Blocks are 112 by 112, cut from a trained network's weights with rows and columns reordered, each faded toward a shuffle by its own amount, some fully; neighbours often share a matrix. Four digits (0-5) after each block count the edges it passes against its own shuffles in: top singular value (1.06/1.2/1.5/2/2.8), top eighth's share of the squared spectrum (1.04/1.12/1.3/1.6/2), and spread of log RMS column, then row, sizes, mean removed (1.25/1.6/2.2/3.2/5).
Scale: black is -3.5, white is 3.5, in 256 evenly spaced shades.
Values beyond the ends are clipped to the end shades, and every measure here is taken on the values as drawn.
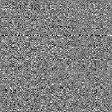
4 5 3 3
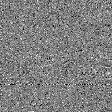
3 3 1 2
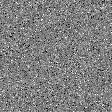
0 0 0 0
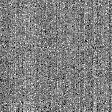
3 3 1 2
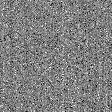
2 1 0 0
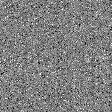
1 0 0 0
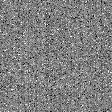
2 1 0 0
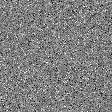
0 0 0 0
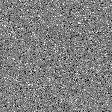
0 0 0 0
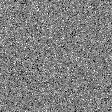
0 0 0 0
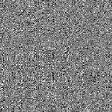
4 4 3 3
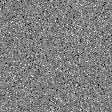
0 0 0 0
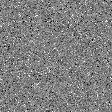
2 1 0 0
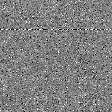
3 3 2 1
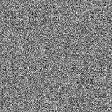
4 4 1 2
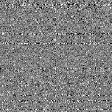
3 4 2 3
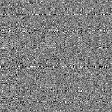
4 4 2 3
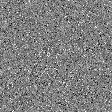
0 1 0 0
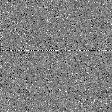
3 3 2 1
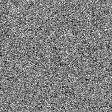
2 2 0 1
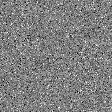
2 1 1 0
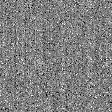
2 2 0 2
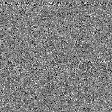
3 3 0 2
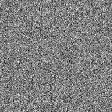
3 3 0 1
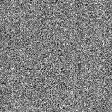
3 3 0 1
